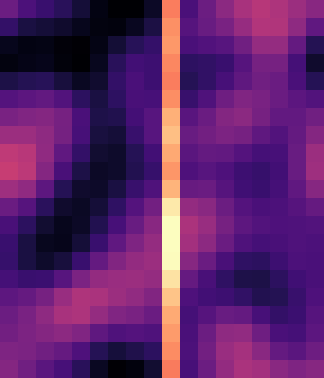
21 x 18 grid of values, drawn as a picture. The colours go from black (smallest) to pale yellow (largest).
Column 10 differs from the columns beside it. Most values sit low, with a long tail of high ones. Overall the values sit about 30% of the way up the scale.
